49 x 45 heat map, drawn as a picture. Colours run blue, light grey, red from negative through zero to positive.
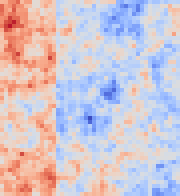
Stripes: none. Grain: blotchy. Ninth with the lowest average: centre. Seam: vertical, 30% of the way across, the left part higher.
